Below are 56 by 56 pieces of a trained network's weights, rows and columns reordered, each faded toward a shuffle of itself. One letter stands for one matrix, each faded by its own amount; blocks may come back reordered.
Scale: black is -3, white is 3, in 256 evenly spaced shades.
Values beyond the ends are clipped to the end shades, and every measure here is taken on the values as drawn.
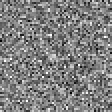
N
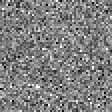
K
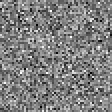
N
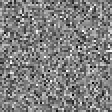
N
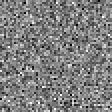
K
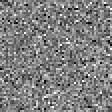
K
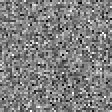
K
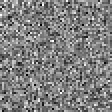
N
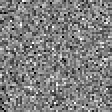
K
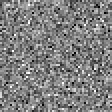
K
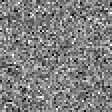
K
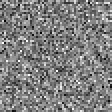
N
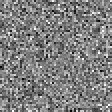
N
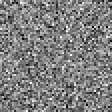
N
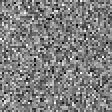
N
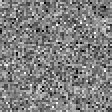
K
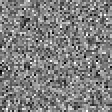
N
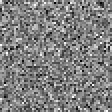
N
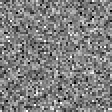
K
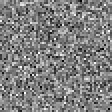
N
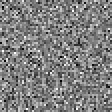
N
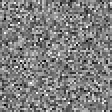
N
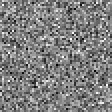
N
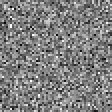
N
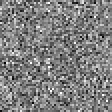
N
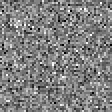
K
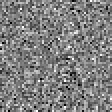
K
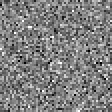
K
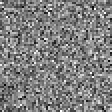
N
